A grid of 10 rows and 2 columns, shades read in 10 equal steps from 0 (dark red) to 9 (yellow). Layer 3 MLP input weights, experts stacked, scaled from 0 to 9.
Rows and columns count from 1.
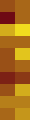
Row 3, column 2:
9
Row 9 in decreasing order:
5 5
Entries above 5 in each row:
0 0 2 0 1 0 0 1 0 1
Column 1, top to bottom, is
3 0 7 4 3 3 1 3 5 4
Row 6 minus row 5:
0 -4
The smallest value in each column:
0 2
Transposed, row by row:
3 0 7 4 3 3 1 3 5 4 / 4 4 9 4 8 4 2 7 5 6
